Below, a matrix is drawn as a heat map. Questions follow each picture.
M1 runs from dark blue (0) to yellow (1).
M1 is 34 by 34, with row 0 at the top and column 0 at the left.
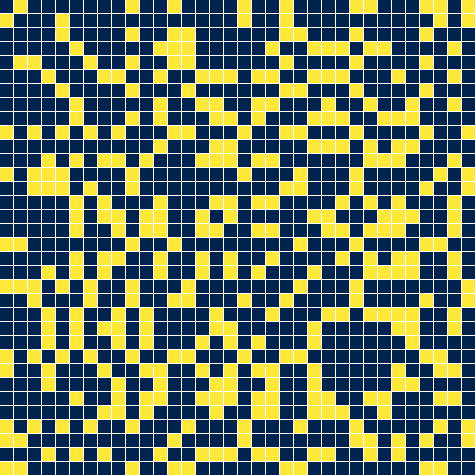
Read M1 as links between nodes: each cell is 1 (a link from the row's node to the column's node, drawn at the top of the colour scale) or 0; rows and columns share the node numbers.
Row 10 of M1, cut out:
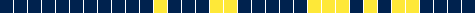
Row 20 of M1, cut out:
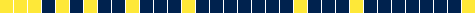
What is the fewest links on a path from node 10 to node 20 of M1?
3
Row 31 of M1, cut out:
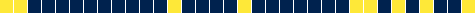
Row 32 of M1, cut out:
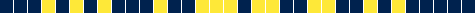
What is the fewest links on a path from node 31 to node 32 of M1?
2
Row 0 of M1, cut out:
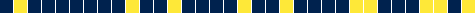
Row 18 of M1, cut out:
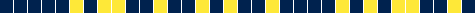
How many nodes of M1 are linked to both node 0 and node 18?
1
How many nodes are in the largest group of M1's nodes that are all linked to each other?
8
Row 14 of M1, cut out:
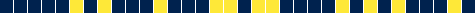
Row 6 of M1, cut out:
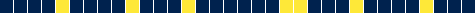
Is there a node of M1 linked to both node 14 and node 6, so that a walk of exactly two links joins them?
no
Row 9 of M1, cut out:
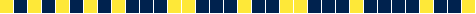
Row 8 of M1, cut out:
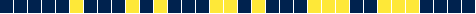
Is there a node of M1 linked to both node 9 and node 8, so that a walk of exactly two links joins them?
no
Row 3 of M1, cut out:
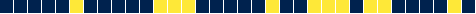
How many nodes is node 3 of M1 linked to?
11
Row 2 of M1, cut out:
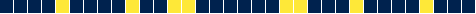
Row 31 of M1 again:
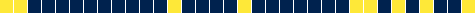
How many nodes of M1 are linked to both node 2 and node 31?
3
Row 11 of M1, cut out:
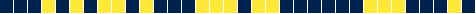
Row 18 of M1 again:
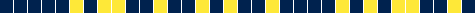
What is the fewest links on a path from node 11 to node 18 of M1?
1
